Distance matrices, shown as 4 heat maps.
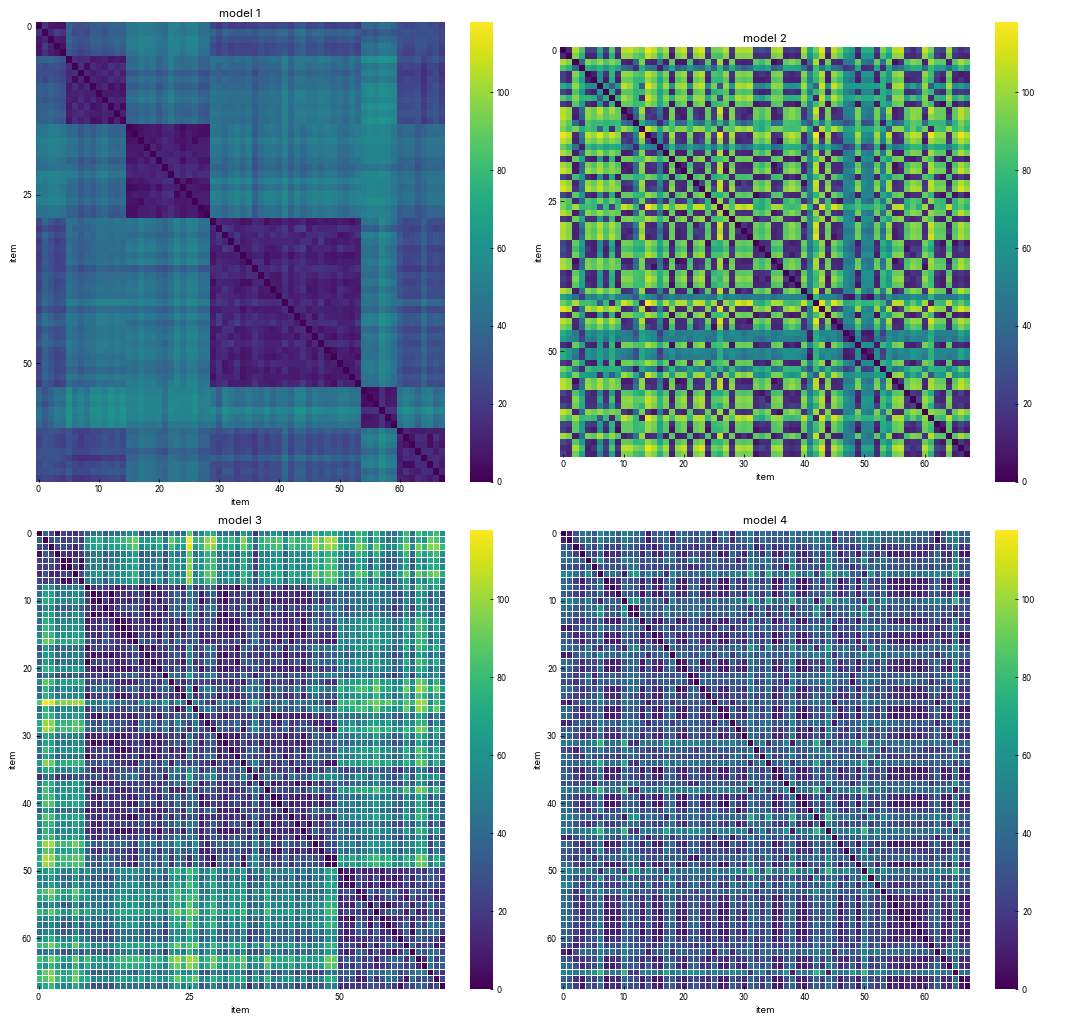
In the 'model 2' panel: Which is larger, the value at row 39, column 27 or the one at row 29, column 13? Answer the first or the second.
the second
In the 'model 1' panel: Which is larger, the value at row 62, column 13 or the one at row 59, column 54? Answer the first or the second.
the first
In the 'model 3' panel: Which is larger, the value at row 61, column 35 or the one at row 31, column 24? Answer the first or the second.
the first
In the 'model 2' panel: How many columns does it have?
68
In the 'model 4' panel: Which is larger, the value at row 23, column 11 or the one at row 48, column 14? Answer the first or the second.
the first
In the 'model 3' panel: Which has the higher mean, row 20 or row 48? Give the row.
48
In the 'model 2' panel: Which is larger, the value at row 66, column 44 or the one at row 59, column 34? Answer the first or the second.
the second
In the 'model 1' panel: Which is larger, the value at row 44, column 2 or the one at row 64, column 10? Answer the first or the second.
the first
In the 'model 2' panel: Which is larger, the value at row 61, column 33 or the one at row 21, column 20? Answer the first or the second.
the second
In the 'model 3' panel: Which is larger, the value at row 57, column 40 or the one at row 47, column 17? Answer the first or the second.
the first
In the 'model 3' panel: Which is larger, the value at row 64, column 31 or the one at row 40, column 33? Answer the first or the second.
the first
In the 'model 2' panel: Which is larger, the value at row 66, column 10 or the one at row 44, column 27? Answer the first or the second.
the first
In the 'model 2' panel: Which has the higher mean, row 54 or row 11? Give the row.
54
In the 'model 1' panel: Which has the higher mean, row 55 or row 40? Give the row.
55
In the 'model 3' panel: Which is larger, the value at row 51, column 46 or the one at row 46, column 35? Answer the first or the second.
the first
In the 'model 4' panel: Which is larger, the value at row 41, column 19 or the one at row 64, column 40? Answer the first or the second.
the first
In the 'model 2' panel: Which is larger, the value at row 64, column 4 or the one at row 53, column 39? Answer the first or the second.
the first
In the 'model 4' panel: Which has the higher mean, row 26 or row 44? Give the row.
44
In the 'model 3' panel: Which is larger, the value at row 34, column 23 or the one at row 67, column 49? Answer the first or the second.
the second
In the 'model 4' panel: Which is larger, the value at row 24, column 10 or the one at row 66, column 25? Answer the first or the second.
the first
